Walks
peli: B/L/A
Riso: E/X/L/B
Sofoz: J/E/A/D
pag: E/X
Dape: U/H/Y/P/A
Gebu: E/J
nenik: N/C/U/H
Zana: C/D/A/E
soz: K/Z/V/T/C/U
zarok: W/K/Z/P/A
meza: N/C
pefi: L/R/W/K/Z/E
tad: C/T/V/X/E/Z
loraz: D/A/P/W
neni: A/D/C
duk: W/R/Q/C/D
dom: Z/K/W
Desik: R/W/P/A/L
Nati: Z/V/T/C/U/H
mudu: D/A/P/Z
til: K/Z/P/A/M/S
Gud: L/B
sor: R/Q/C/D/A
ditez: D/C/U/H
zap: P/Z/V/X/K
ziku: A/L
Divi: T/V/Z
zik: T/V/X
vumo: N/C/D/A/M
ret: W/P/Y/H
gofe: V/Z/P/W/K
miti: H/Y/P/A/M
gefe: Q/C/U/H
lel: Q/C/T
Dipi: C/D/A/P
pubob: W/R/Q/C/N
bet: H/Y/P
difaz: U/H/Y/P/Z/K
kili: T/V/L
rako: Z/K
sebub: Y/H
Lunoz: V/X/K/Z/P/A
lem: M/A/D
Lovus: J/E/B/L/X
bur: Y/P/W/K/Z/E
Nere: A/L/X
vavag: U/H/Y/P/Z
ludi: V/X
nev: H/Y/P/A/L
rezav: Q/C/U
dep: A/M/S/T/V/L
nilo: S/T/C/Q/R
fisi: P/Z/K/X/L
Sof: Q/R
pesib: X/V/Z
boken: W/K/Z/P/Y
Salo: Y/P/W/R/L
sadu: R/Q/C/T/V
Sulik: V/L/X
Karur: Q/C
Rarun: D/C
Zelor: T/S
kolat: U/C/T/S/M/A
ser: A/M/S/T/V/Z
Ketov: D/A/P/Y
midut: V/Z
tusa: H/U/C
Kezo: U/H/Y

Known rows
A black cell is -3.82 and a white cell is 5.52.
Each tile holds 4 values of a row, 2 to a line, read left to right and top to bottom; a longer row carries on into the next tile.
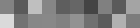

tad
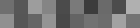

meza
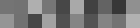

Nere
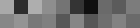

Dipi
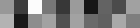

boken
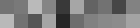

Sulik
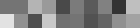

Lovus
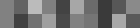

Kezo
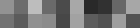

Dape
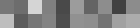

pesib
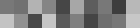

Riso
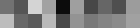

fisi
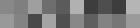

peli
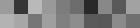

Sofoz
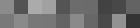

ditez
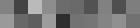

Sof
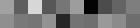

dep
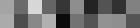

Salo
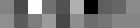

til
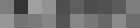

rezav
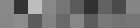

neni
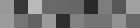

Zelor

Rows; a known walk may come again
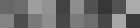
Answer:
nenik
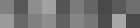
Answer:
gefe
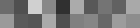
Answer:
rako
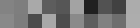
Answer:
peli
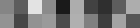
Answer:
difaz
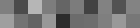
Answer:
Sof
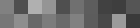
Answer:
ditez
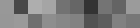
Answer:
Zana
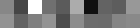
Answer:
til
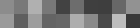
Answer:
Nati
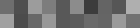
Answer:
meza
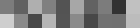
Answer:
Riso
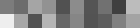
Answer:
Lovus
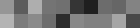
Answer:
sadu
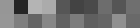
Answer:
Rarun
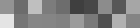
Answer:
tad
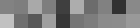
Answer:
Sulik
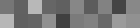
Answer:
ludi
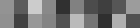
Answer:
vavag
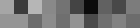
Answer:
Dipi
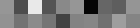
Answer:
ser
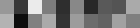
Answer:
boken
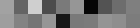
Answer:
dep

